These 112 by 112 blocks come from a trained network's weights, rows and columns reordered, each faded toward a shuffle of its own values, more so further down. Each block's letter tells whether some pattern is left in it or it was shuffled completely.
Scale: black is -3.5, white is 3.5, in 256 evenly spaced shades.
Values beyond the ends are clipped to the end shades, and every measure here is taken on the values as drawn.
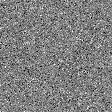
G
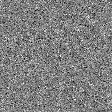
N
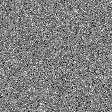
G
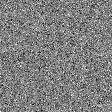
G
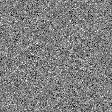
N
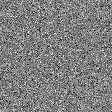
G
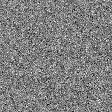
G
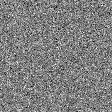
G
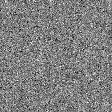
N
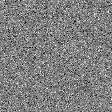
N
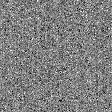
N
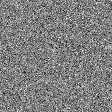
G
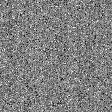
N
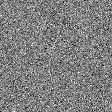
N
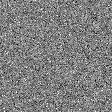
G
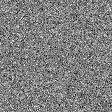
G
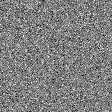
G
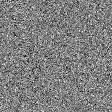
G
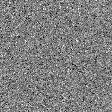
N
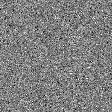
G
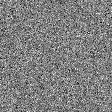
G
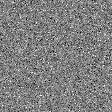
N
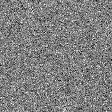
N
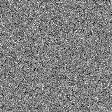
G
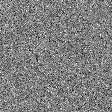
G
